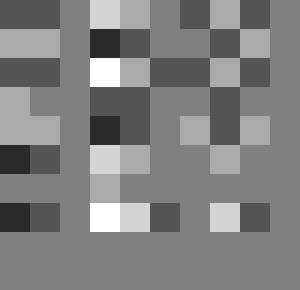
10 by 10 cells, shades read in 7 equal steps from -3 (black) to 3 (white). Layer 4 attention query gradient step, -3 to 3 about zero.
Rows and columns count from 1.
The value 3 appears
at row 3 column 4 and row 8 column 4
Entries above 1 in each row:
1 0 1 0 0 1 0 3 0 0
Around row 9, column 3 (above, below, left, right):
0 0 0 0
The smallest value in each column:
-2 -1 0 -2 -1 -1 -1 -1 -1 0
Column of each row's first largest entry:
4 1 4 1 1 4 4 4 1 1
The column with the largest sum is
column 4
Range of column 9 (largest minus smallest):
2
